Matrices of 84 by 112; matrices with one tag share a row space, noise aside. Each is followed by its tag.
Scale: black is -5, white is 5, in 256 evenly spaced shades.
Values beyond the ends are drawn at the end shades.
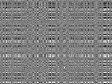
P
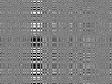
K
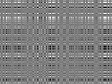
P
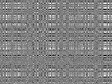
P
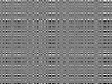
P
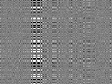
K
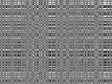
P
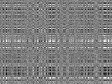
P
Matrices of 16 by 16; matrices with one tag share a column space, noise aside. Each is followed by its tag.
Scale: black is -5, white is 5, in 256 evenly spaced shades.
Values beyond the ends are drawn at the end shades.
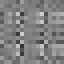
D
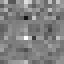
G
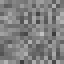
D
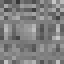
G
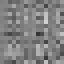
D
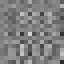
D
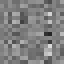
D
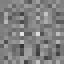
D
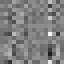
D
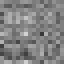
D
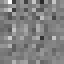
G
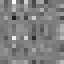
G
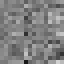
D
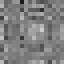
G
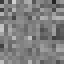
G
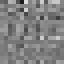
G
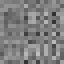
D
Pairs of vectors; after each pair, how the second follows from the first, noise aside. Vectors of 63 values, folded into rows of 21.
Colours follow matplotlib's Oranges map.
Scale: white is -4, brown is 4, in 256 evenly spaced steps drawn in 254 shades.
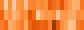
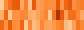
shuffled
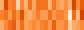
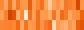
shuffled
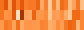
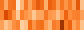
shuffled
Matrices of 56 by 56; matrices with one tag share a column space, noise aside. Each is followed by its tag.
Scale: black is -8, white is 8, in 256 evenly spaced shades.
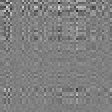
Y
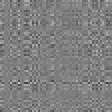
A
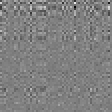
Y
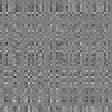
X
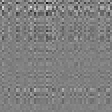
Y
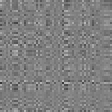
A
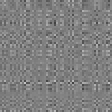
A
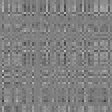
X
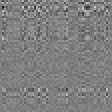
Y
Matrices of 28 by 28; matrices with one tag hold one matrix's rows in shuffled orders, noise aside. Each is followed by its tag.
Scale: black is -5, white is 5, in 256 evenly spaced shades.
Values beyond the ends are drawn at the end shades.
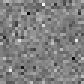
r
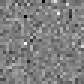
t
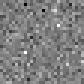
t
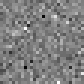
t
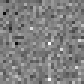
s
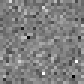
r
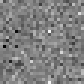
s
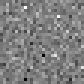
t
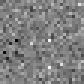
s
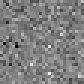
s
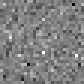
r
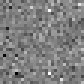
s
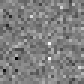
s
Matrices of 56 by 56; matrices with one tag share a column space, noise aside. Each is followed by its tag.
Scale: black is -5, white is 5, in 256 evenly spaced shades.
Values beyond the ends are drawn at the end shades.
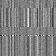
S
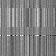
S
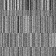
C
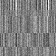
C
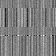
S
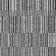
C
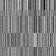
C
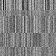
C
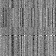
S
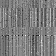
S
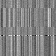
S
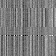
S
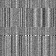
S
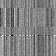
S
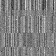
C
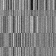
C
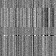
S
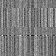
S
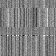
S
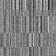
C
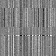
S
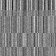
C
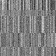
C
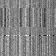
S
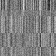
C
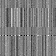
S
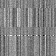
S
